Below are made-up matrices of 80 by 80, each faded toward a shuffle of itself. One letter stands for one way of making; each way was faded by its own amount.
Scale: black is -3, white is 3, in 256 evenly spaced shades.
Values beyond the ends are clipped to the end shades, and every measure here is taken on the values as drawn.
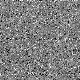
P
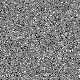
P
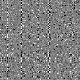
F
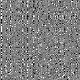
F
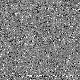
P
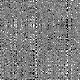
F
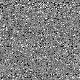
P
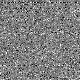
P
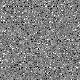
P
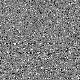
P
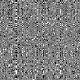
F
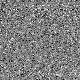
P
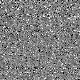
P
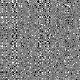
F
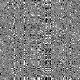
F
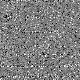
P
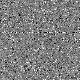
P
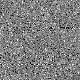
P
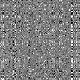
F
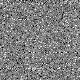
P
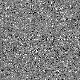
P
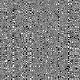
F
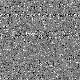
P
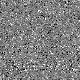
P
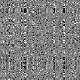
F
